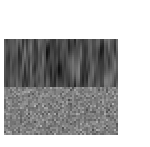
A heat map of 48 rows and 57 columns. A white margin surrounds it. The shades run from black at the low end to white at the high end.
It is made of 2 by 1 panels. Panel 1,1: low, streaked downward. Panel 2,1: middling, fine-grained.
